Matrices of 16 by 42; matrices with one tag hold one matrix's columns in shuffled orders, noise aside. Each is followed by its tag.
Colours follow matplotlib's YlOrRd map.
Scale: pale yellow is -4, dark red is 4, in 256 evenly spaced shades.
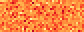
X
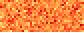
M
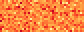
X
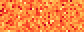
M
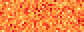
M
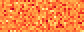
M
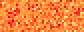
M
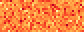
M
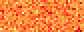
X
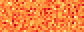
M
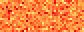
X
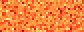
X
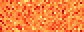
X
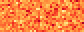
M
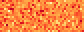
M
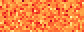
M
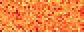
X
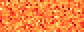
M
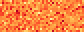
X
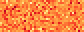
X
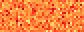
M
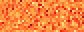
M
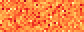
M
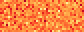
M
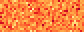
M
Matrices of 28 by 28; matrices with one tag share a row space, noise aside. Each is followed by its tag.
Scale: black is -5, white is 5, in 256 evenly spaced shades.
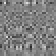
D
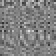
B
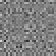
D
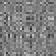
D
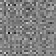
D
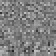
B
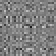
D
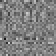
D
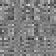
B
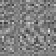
B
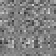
B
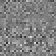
D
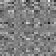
B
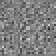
B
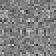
B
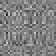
D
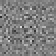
D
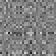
D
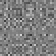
D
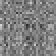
D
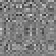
D
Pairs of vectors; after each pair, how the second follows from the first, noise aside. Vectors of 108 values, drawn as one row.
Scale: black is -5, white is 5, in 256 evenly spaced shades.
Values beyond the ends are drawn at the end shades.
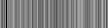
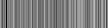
copied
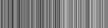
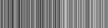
copied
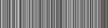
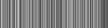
copied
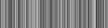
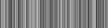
copied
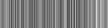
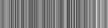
copied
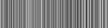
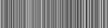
copied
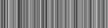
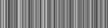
negated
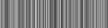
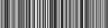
scaled up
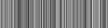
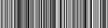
scaled up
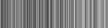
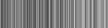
copied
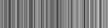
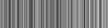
copied
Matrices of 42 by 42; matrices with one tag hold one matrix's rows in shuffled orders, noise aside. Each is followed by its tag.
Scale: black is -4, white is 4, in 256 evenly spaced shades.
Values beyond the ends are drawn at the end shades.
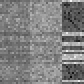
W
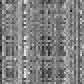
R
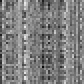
R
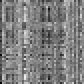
R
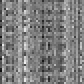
R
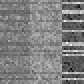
W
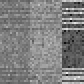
W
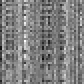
R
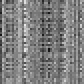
R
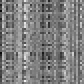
R
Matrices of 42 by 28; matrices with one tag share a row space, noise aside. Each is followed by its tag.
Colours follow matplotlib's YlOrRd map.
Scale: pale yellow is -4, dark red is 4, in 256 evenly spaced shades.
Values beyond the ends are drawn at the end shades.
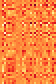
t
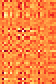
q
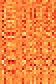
t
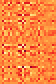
q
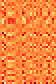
t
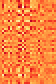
q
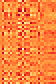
q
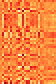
q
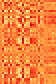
q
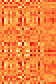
q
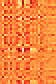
q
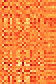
q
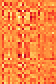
q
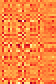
q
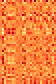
t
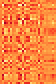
q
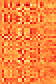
q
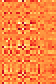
q
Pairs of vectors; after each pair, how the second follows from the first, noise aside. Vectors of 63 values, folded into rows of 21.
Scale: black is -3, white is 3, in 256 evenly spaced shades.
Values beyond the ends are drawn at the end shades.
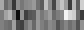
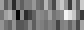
copied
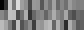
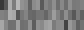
shrunk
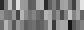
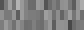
shrunk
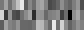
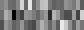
reversed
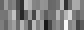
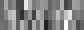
copied
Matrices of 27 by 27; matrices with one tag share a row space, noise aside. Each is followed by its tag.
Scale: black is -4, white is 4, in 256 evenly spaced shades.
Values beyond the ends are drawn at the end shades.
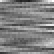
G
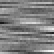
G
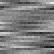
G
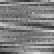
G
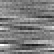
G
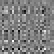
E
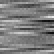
G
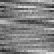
G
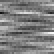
G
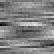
G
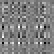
E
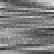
G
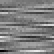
G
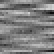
G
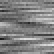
G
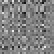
E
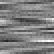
G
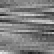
G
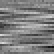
G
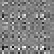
E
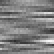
G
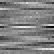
G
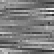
G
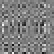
E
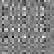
E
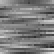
G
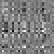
E
